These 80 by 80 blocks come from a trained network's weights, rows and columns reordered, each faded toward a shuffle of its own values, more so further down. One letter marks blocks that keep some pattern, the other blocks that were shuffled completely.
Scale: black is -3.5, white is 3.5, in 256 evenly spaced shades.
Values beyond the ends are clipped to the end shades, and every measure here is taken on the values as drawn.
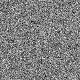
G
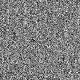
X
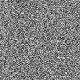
X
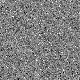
G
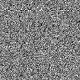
X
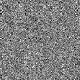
X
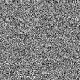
X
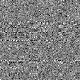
X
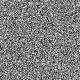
G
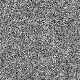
X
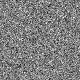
G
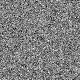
G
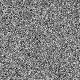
G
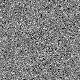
G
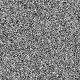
G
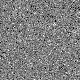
G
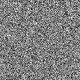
X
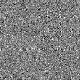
X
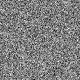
X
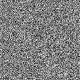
X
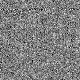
X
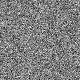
G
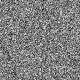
X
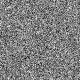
G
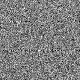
X
